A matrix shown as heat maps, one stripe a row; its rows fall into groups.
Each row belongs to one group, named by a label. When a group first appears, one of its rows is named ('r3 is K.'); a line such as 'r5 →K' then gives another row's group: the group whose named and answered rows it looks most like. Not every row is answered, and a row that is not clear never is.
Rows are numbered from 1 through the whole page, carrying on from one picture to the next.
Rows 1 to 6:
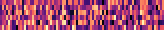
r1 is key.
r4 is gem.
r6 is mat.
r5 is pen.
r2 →pen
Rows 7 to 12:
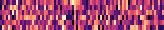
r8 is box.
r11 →gem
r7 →box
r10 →pen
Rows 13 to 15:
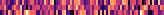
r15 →pen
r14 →key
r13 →box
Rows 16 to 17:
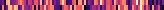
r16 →pen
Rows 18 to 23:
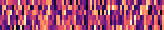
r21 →mat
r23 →key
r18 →gem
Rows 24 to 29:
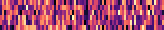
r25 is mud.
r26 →box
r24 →mat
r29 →pen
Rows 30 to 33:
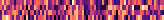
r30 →mat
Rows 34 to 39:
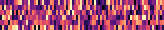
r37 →pen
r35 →key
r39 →box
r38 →mud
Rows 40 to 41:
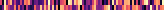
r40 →key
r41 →mud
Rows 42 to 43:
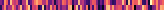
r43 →key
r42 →mud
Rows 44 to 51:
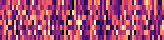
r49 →mud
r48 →key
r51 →box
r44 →gem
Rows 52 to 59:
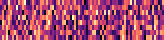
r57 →mat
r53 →box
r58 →mud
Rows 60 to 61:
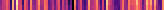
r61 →mat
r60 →mat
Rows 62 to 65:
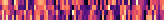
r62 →mud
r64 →mat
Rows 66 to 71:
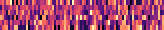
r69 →key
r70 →mud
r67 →box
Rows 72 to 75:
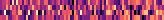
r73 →gem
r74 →key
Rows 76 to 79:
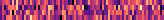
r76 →mat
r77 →box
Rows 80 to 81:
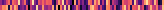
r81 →mud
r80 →gem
